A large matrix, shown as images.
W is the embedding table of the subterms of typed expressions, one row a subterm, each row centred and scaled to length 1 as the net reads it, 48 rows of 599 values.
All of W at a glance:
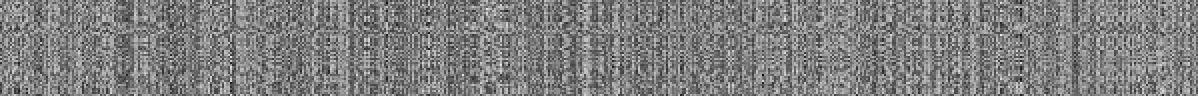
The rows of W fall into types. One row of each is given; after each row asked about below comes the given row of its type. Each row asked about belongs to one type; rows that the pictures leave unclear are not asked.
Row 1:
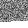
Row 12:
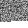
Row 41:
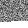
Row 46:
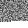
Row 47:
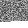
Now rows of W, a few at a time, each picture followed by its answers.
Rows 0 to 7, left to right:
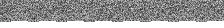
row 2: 41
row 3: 12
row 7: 1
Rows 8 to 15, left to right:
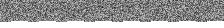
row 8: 46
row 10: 1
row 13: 12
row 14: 46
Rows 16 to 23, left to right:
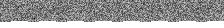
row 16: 12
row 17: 1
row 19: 46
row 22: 46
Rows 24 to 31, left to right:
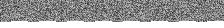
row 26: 47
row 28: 47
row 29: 12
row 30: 47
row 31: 41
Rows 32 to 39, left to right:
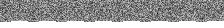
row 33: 47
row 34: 47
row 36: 46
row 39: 1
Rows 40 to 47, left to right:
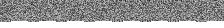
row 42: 12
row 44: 46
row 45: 41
